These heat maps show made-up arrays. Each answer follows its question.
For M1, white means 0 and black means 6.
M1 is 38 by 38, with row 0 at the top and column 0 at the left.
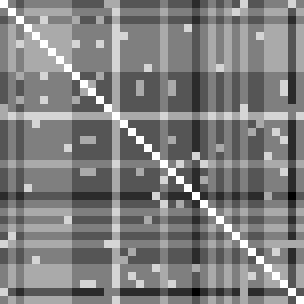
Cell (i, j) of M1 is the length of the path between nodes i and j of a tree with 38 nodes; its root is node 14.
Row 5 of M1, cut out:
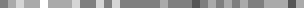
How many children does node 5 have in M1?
3
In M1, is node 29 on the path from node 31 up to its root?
no
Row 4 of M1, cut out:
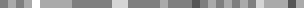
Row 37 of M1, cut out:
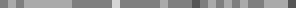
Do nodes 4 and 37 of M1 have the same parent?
yes
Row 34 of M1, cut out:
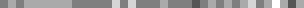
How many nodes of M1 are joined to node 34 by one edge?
3
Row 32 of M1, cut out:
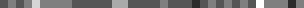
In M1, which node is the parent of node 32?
4
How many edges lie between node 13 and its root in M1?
2
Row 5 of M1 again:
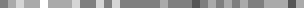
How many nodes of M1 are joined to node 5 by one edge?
4
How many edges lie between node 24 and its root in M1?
3
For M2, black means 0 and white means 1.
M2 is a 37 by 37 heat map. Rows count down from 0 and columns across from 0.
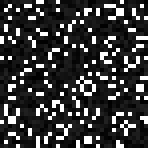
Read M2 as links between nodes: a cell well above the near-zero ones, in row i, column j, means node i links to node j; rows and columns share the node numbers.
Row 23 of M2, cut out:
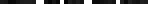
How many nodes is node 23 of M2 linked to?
6
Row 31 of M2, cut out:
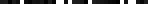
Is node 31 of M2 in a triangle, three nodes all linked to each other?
no
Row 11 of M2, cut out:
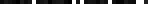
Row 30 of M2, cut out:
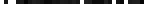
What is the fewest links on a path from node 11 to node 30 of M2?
2
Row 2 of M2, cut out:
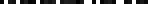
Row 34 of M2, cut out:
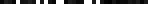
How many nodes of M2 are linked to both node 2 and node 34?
6
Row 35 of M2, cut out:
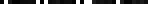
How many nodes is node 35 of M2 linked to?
7
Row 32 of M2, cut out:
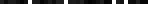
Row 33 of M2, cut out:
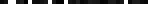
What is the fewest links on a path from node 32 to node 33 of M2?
2
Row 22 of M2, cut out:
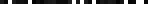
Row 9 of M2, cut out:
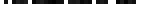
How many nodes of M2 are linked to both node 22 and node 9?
5
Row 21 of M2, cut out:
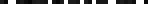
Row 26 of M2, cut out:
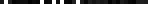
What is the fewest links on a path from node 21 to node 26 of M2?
3
